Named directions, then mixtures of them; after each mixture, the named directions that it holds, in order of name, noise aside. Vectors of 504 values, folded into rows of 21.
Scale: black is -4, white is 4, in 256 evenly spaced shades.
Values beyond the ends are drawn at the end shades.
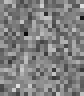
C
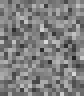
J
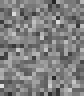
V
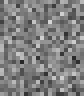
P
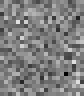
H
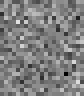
H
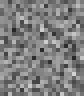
J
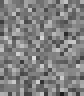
J, P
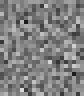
H, J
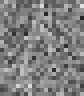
C, J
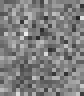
C, H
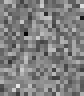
C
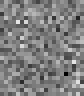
H
